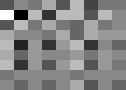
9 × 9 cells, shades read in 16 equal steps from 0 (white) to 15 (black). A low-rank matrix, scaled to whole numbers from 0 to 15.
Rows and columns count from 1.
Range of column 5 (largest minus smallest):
6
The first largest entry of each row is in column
7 2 1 6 2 2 2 1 7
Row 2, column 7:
10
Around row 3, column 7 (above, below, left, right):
10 5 9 8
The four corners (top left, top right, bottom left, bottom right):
10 8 7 9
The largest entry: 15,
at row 2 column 2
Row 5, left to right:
4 13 6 12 6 4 12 7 9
